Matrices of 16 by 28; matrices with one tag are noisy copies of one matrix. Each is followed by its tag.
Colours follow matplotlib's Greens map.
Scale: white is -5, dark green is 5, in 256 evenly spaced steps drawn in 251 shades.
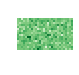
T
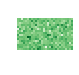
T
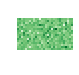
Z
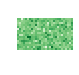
T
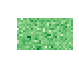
T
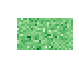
T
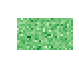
T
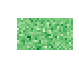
T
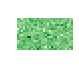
T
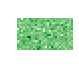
T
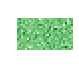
Z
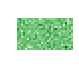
Z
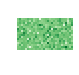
Z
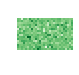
T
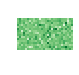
Z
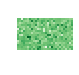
T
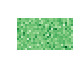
Z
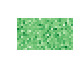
Z
